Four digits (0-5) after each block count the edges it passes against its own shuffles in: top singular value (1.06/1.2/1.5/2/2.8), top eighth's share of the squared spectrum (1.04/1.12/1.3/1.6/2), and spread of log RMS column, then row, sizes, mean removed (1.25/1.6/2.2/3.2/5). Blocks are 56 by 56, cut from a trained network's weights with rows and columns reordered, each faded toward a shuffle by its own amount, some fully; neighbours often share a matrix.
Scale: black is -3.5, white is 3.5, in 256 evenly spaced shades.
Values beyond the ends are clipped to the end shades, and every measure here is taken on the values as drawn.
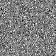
2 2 0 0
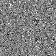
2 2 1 0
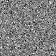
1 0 0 0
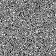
0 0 0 0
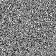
0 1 0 0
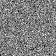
0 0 0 0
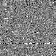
2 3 0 2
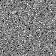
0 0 0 0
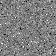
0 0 0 0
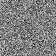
0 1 0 0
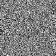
2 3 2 0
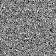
2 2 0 0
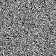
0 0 0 0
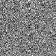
3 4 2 0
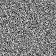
0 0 0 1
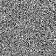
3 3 1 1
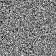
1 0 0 0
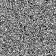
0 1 0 0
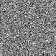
2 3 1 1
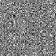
3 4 2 2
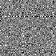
3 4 1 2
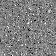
0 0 0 0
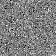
0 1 0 0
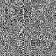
3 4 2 2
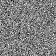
1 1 0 0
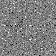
1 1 0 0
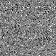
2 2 0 1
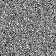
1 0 0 0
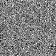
2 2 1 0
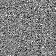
1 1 0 0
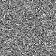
2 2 1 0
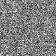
2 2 0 0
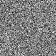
1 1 0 0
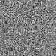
3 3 1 0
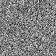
2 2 0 0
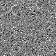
2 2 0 1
